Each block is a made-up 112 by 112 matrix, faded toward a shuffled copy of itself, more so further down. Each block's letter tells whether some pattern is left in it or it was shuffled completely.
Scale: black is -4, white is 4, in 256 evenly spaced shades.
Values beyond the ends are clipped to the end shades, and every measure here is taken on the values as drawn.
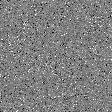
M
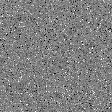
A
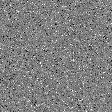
M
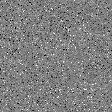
A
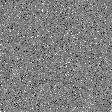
M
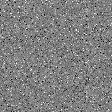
A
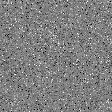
A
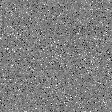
M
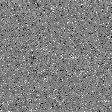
A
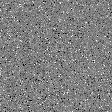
A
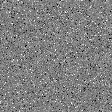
M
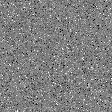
M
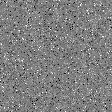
M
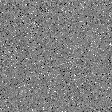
A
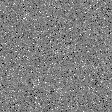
M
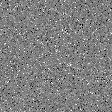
A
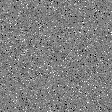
A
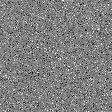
M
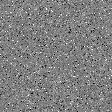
A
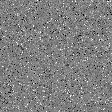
M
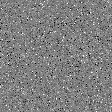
M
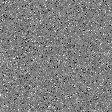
M
